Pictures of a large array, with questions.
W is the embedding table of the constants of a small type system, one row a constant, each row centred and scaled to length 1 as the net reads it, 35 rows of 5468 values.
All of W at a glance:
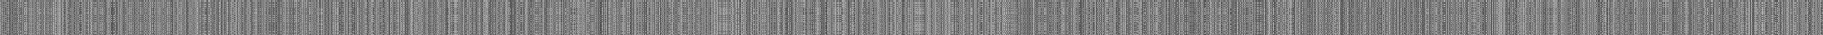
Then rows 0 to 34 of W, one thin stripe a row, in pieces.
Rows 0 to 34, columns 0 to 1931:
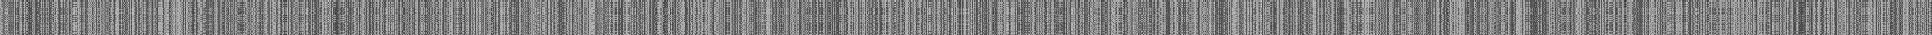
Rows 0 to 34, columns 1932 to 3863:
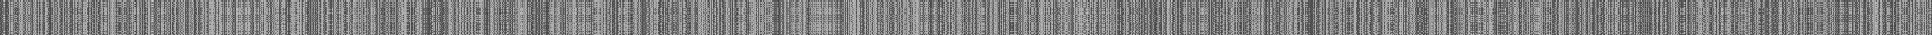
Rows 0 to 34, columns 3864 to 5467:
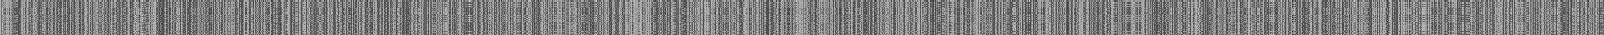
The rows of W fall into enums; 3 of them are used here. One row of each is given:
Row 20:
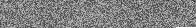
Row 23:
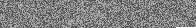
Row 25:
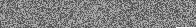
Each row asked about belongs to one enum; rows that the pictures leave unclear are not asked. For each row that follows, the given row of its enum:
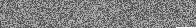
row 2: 25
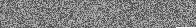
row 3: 25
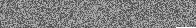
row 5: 25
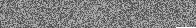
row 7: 25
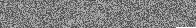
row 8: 23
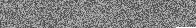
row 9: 20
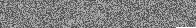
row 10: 23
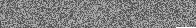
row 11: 25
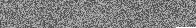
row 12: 20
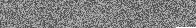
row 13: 20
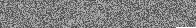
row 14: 23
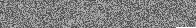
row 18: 23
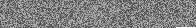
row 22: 25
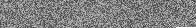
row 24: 20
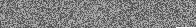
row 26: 25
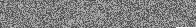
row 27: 23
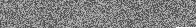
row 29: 20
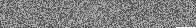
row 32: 25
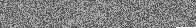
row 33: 23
